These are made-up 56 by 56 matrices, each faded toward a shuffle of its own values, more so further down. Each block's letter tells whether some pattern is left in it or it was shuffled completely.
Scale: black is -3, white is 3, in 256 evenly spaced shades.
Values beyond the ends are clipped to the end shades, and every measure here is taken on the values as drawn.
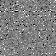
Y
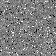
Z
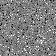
Z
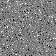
Z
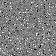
Z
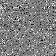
Y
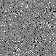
Y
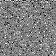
Y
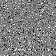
Y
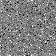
Z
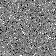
Z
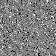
Z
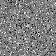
Y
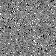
Z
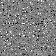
Y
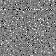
Y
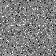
Y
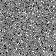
Z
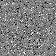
Z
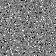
Y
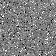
Z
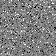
Y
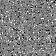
Y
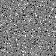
Y
